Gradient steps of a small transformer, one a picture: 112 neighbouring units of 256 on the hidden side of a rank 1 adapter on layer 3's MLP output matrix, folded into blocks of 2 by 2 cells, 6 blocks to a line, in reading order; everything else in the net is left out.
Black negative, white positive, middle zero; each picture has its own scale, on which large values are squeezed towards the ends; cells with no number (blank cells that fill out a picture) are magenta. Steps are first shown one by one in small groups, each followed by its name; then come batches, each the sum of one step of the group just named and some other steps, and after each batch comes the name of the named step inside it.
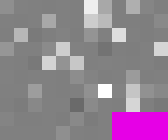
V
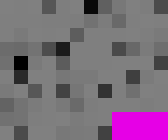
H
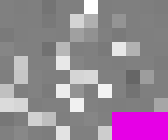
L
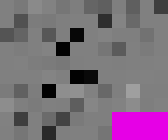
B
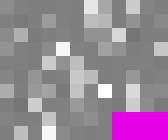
V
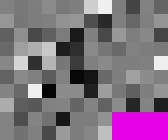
B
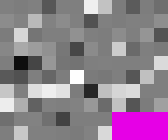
H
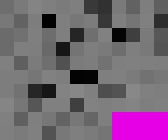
B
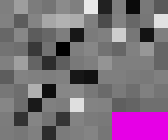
B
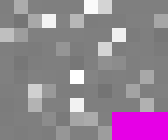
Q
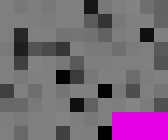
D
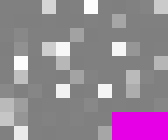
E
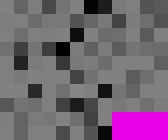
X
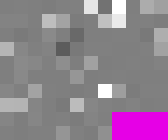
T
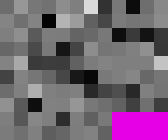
D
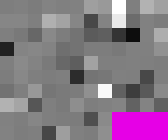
T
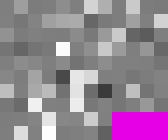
D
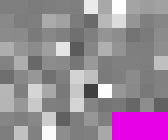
T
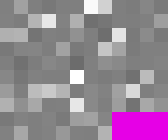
Q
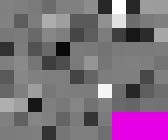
T
